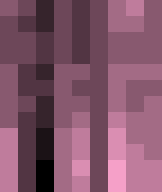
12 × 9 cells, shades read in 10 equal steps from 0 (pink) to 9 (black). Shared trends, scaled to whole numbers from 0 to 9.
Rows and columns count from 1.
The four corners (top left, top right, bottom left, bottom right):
4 4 2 2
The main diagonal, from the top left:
4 6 6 5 4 5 3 3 3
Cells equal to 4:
22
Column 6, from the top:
5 5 5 5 5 5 5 5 5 5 5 5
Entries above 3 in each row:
7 7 9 9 6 8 7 5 3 3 3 3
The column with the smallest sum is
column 7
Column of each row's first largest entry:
3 3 3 3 3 2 3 3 3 3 3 3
